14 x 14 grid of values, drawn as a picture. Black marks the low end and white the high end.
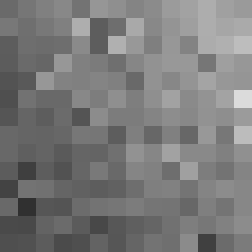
The bottom left is the ninth with the lowest average. Values rise toward the top right. No regular stripes run through it. The values follow a bell shape. Neither half mirrors the other.
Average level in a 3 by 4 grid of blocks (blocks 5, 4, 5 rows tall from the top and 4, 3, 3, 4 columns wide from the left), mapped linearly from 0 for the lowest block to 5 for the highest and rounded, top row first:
2345
1234
0123
